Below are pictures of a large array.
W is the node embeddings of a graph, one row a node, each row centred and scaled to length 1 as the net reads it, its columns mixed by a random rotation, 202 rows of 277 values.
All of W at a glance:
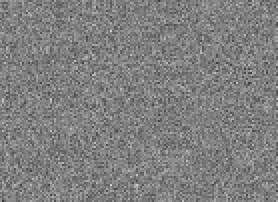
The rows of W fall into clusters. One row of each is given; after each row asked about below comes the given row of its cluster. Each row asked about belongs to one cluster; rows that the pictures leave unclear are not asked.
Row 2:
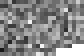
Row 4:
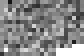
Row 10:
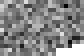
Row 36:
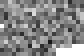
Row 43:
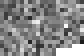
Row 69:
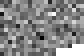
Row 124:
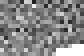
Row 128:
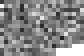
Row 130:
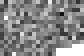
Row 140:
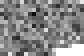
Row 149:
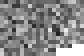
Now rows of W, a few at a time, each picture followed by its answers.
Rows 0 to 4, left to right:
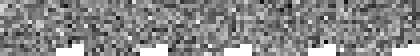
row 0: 10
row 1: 36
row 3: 4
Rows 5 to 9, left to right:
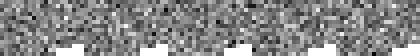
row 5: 36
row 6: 2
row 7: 4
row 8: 2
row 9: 149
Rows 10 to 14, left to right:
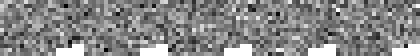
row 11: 140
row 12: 2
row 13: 130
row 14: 69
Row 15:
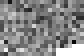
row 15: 4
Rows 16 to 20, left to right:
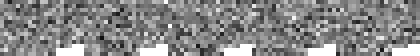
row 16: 4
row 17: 140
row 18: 36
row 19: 128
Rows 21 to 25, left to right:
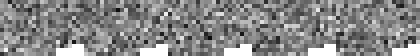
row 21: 4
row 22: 43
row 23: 69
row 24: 2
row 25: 10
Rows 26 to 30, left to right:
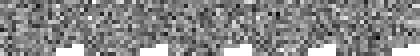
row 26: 149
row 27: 130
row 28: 140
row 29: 130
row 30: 69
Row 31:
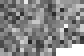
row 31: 43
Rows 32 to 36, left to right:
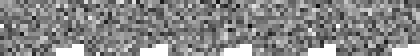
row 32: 36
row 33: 130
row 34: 124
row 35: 10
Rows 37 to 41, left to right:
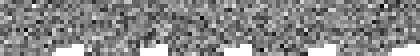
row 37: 124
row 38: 4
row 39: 36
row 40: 36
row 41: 124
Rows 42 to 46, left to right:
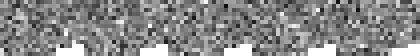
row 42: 149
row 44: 130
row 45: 2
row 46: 128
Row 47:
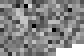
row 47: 149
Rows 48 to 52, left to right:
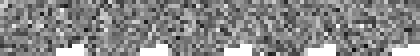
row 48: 10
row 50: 149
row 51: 140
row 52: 36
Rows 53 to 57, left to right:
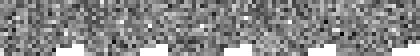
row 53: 149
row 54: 43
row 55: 2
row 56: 43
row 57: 10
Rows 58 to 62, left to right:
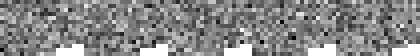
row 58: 2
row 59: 10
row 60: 4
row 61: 69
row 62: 43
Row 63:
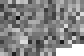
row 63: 43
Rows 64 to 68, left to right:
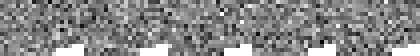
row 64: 124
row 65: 128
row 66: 69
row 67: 10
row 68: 36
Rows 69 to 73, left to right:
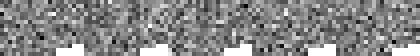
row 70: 43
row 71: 149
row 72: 36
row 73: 36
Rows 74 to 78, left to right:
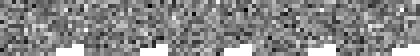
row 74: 2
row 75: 10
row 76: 130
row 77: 140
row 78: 2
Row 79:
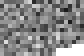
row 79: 124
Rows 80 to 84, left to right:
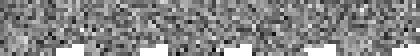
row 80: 43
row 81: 140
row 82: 36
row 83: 36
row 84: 43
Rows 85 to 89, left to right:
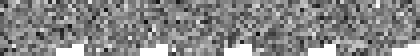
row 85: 69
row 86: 128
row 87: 4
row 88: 10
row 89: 128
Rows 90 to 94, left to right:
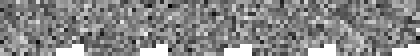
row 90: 43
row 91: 10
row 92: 2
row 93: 69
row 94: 43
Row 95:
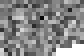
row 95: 149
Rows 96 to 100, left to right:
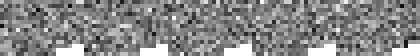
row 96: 140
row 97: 2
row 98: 130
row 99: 130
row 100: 10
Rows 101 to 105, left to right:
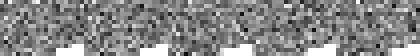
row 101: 130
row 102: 130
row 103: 140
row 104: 124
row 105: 140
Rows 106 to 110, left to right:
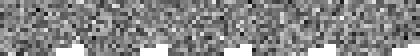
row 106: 140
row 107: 149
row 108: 69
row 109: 2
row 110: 130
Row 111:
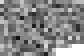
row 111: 140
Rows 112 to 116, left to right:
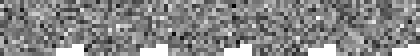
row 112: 128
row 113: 2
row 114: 10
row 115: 36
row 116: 43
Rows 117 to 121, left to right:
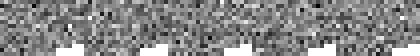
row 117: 2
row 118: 130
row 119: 69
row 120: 10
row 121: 36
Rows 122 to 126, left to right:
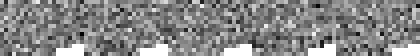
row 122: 130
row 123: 140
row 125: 10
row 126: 36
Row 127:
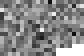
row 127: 69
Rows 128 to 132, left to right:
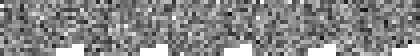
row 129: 2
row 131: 130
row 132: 4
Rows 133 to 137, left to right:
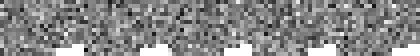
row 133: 128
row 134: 2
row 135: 149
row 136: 4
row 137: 149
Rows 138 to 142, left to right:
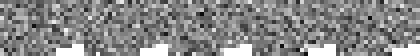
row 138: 149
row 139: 130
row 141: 36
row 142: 36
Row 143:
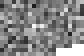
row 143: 2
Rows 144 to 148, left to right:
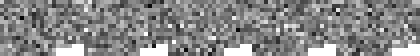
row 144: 140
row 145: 10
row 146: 36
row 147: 2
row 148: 140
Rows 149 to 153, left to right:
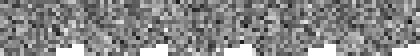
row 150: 43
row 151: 4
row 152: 149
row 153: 43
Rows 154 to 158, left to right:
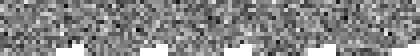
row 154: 10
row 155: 149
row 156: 4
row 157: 140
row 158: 128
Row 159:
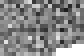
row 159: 124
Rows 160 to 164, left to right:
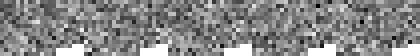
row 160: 43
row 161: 4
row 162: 128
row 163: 10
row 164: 4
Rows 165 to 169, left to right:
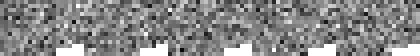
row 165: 43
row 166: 10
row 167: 69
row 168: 43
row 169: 36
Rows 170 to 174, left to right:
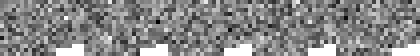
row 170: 36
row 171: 43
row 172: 130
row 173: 4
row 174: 128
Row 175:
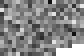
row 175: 69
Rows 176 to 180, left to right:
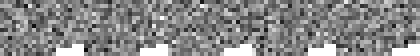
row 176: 149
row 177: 2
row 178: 124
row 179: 149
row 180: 10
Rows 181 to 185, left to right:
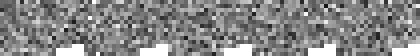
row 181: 43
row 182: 130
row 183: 140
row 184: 69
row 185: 69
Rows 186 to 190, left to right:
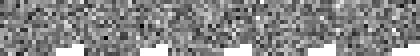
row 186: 140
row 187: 69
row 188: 128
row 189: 130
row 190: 10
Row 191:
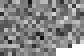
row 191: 69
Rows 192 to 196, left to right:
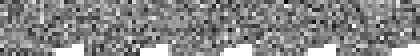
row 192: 128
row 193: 36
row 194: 124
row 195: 124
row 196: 128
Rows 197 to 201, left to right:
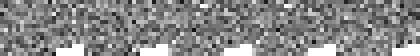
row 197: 69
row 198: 36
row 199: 124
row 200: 124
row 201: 4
